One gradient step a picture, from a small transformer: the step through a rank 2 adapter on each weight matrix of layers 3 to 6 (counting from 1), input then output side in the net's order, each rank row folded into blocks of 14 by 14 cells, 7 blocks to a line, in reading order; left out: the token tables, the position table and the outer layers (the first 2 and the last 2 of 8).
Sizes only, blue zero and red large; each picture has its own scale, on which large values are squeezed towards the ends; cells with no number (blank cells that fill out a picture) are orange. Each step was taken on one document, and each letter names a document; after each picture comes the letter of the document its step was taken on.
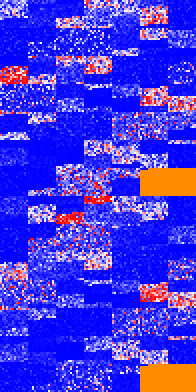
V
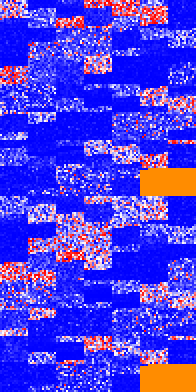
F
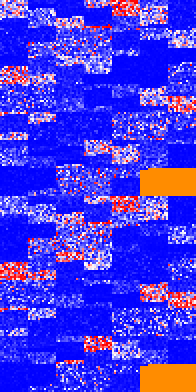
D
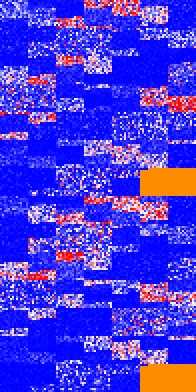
D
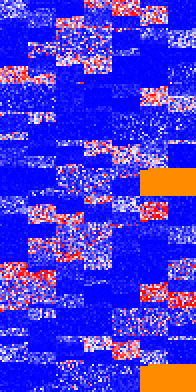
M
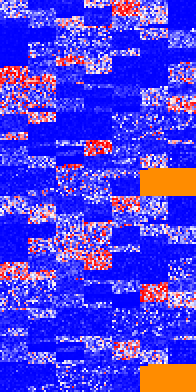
F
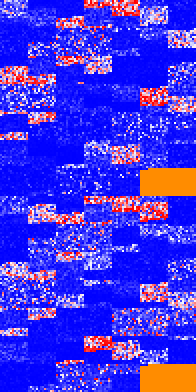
D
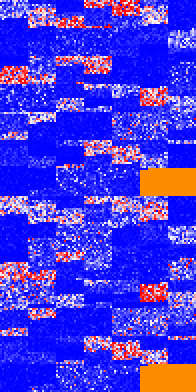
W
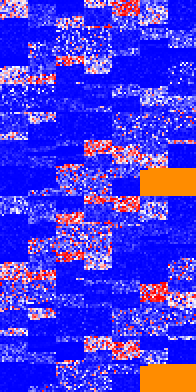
W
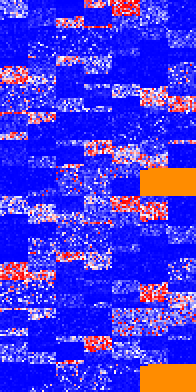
W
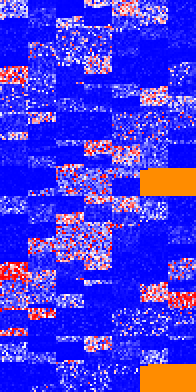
W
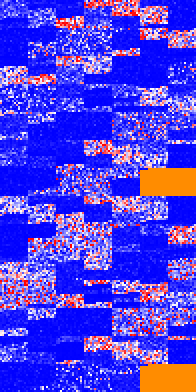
M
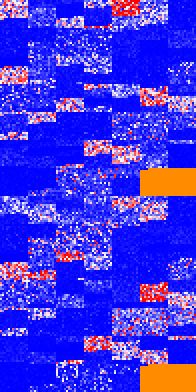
W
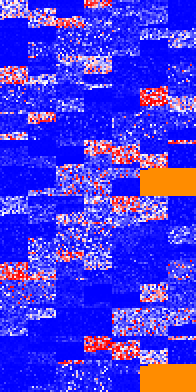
V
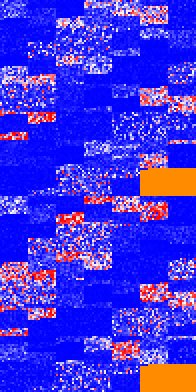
M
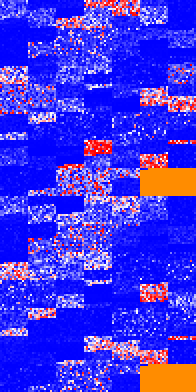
V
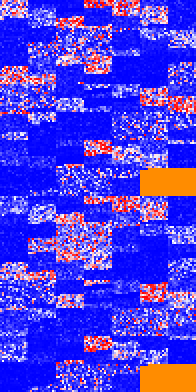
D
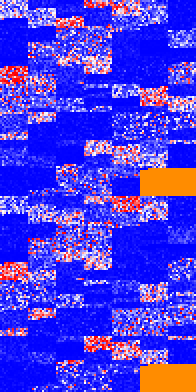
W
